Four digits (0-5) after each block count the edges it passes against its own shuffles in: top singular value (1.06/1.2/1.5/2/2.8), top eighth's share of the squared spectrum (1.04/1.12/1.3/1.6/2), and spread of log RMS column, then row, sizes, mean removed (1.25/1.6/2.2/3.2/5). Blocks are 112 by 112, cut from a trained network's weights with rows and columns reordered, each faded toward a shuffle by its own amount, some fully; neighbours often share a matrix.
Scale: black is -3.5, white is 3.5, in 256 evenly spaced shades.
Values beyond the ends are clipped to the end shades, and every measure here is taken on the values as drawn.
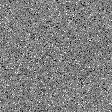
0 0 0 0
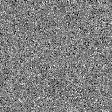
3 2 1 1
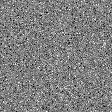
0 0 0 0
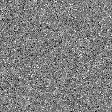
2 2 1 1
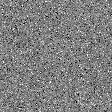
0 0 0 0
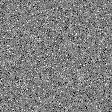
0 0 0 0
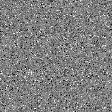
3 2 1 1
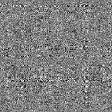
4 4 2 3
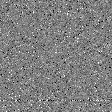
2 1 0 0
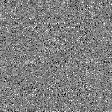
3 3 1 2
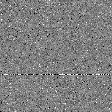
3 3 0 2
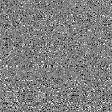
4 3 1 3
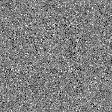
2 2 1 1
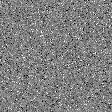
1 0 0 0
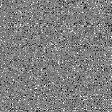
4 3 1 3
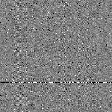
4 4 2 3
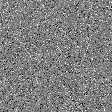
1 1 0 0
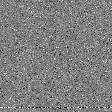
3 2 0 1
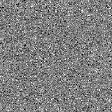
3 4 2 2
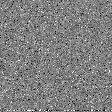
2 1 0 1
